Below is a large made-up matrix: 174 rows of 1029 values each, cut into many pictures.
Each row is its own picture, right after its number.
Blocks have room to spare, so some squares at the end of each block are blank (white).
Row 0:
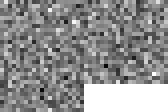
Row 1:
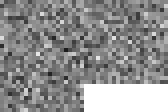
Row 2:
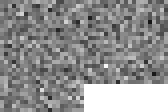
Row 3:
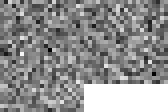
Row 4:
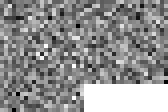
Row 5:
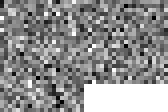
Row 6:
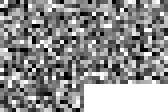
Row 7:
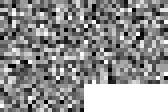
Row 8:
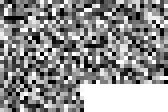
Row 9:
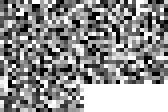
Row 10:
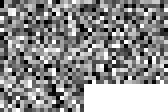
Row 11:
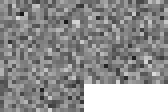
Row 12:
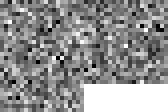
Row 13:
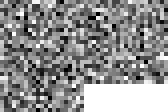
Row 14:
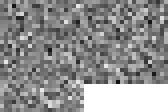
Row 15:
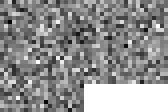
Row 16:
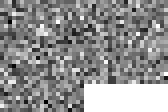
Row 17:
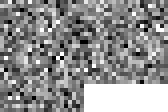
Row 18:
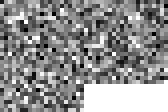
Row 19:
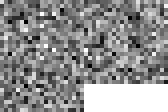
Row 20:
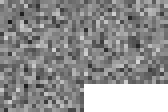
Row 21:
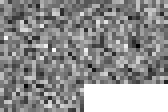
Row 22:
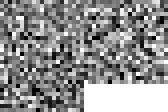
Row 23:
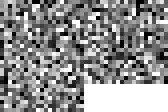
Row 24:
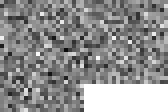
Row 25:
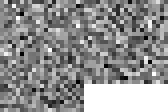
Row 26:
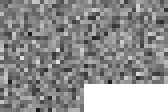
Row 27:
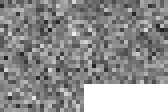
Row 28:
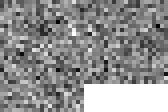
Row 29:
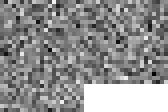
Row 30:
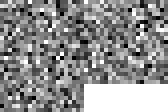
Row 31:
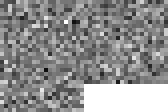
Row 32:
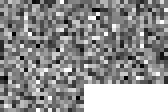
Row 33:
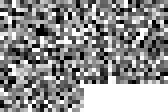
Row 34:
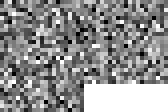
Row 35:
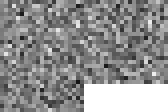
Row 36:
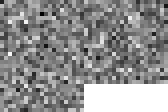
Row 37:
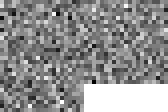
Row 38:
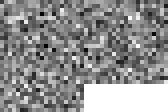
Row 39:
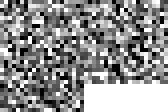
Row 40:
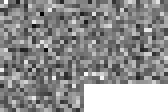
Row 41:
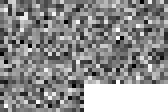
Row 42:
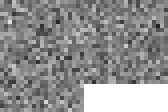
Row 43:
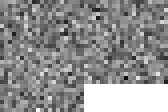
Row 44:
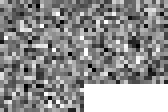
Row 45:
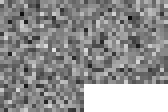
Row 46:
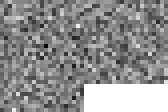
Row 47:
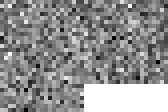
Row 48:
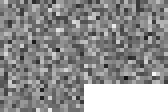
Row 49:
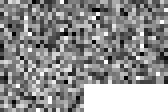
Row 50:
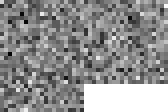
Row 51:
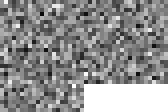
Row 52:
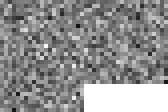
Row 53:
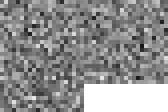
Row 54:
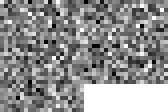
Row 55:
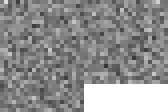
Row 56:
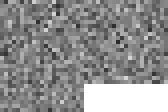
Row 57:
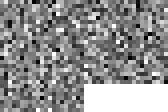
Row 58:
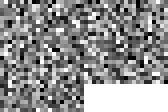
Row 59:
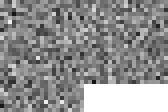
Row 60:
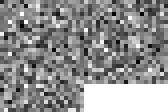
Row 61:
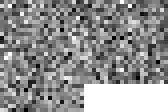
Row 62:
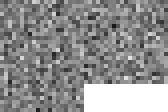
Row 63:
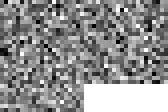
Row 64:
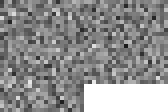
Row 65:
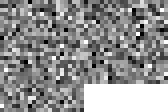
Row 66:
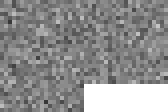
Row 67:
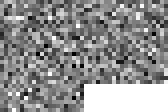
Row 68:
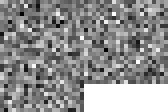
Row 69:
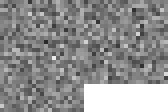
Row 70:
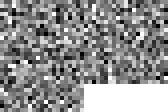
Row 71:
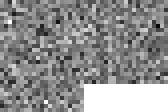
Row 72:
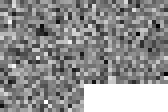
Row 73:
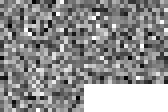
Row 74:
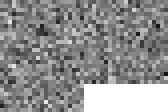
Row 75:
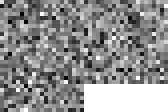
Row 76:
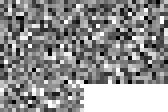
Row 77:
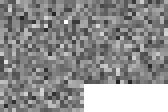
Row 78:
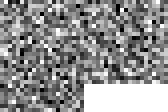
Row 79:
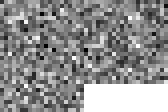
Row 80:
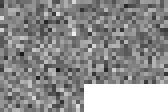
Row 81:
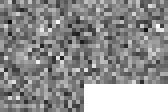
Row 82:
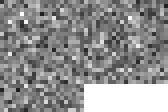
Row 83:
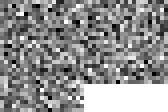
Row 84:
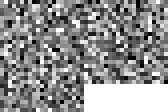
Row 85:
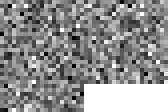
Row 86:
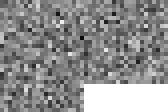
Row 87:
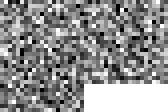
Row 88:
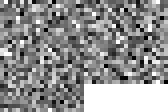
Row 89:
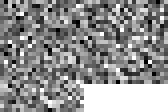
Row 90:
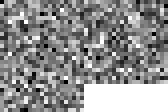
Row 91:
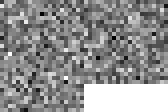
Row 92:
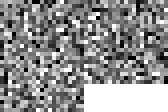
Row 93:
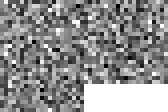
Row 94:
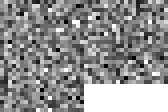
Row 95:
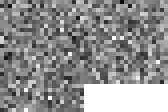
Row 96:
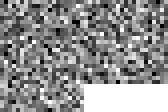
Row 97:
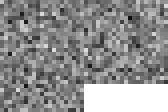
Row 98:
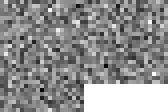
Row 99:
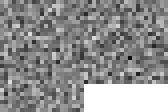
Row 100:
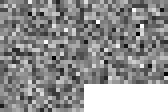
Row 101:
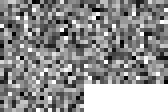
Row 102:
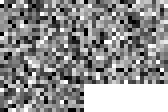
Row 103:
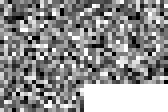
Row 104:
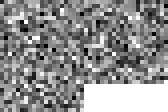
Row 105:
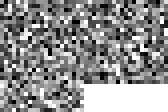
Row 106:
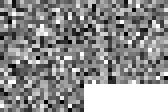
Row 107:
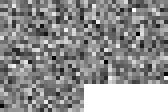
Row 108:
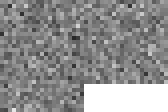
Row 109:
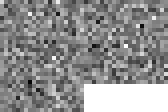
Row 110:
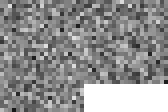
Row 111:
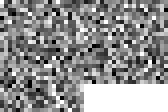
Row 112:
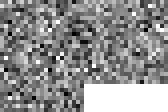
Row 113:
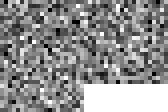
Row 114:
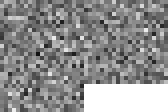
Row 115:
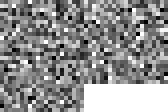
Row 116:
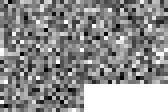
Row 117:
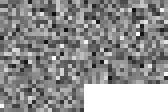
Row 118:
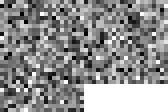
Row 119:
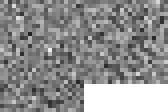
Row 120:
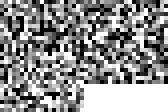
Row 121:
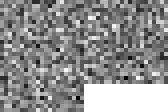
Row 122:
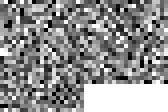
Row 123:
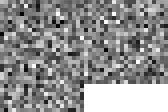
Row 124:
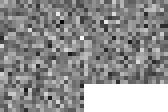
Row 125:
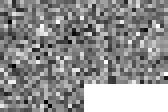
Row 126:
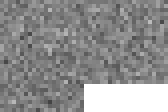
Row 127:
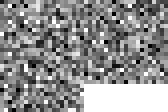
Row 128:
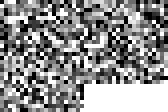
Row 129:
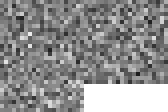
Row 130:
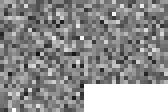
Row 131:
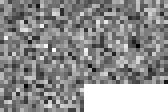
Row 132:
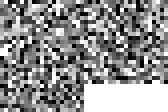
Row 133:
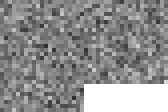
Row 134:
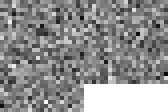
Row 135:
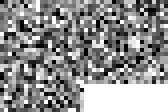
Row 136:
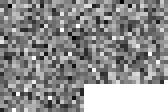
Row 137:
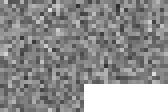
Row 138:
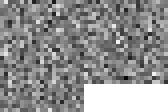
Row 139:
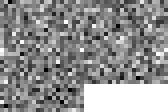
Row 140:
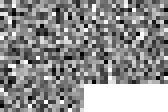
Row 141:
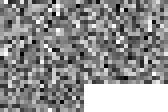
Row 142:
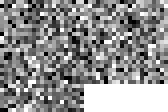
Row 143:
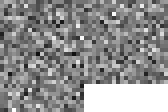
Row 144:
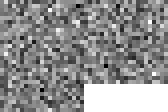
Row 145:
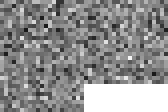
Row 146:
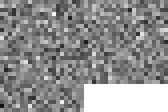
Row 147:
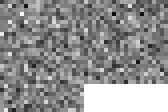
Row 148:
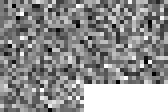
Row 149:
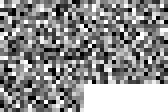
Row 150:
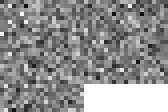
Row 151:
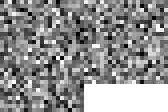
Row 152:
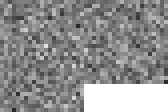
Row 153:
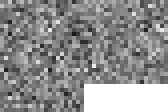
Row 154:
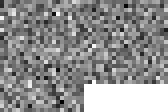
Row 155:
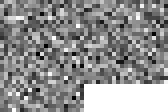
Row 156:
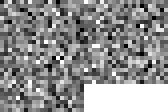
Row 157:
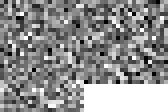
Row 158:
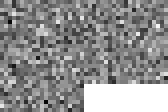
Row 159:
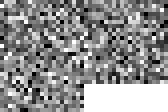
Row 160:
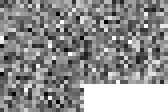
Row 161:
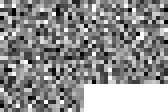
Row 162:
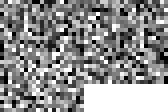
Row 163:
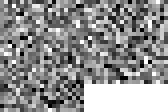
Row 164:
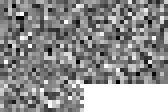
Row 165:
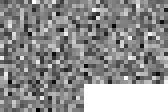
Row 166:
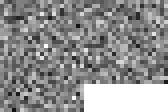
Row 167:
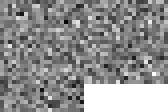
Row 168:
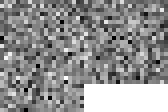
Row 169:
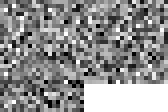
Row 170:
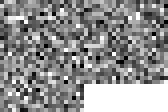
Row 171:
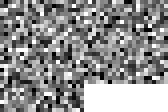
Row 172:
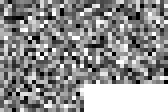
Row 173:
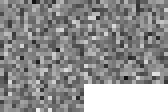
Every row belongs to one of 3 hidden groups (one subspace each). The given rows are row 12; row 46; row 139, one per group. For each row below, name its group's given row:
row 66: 12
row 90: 46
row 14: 139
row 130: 46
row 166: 46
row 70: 12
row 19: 46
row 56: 139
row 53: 139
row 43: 139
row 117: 12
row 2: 139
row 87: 139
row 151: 12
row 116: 139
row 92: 139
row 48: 139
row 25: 139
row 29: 139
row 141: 139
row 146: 12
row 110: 46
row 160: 46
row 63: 139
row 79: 46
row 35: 139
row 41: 139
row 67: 46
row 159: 46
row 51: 139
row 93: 139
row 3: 139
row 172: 46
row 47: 46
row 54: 12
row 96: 139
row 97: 46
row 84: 139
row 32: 139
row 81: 12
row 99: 139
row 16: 12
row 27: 12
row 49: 139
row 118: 46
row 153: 12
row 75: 46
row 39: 139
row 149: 12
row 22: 139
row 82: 46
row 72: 12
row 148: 139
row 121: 139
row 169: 139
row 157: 139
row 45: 46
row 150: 46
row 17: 12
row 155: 46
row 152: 46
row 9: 139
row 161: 12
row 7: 12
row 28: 12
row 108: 46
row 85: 46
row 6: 139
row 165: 139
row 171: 139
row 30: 12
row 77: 139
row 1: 46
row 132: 139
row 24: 46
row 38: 46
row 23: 139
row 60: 46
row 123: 46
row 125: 12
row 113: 139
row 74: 12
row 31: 139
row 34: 12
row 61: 46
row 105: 139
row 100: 12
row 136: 46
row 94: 139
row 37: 12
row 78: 139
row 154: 12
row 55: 139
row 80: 12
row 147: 46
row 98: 139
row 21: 46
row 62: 139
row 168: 46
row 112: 12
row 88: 139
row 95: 46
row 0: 139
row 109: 12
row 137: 139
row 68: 46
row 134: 12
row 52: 46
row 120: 139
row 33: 12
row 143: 46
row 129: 139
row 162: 139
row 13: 139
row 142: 46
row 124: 46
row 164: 139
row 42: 12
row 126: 139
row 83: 139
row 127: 46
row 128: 46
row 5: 12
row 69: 12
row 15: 12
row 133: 46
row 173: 139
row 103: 46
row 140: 12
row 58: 139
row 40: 139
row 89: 139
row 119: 139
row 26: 139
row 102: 46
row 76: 139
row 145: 139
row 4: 46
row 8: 46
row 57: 139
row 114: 46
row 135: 46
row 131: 46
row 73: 139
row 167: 139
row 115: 12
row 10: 12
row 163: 139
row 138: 139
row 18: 46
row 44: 46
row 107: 12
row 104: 46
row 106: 12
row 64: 12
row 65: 12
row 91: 46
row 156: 12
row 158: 12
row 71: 12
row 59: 12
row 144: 139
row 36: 46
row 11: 139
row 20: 46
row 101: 139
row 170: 46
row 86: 46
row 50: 46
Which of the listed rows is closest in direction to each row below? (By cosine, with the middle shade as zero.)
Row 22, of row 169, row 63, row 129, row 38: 169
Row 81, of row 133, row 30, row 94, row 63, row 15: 15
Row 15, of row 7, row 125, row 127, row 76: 125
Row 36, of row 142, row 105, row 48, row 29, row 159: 159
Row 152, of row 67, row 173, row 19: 19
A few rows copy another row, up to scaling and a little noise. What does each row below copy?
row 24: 1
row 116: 139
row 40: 6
